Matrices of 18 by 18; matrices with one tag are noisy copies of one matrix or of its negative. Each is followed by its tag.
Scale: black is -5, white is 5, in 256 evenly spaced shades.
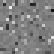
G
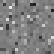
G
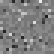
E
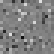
E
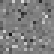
E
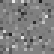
E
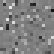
G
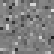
G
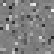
G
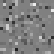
G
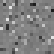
G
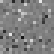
E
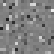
G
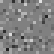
E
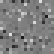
E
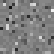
G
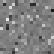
G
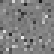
E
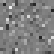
G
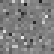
E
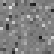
G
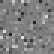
E
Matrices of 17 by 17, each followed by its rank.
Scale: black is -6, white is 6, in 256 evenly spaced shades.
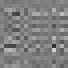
two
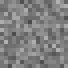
full rank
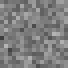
full rank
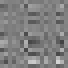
two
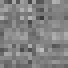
three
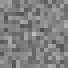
full rank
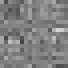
three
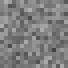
full rank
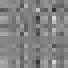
two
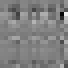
two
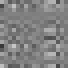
two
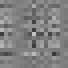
two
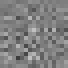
three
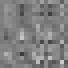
three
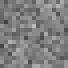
full rank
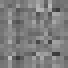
three
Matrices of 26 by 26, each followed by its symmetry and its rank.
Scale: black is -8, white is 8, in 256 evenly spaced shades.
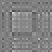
symmetric, rank two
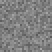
neither, full rank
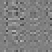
neither, rank three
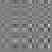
neither, rank one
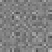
symmetric, rank three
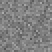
neither, full rank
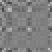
symmetric, rank two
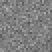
neither, full rank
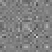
symmetric, rank three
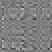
neither, rank three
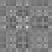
symmetric, rank two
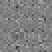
neither, rank five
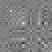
symmetric, rank three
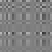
neither, rank one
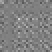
symmetric, rank three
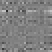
neither, rank three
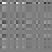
neither, rank one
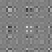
symmetric, rank two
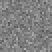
neither, full rank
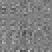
neither, rank five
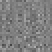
neither, rank five
